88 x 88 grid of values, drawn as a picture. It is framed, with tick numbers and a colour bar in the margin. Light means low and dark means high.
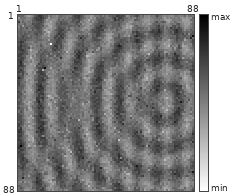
Histogram: bell-shaped. Rings: centred on the middle right. Slope: none. Stripes: upright, repeating 9 times. Seam: none.
